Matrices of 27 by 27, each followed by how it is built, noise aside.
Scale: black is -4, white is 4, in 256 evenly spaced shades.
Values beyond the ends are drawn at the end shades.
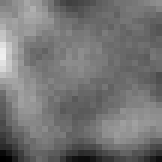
smooth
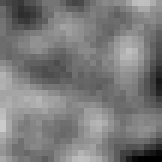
smooth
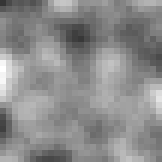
smooth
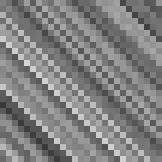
Toeplitz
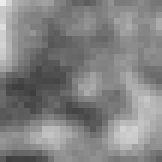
smooth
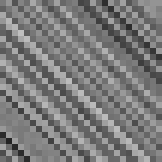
Toeplitz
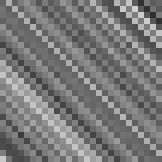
Toeplitz
